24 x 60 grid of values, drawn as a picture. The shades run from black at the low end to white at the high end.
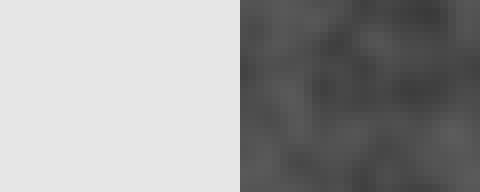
The table splits into one row of 2 panels. Panel 1,1: very high, flat. Panel 1,2: low, blotchy, faint in contrast.
